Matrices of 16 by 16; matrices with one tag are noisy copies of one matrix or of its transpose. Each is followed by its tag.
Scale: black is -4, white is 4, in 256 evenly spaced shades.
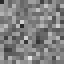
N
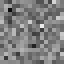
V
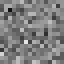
V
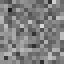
V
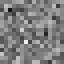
V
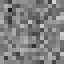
V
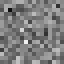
V
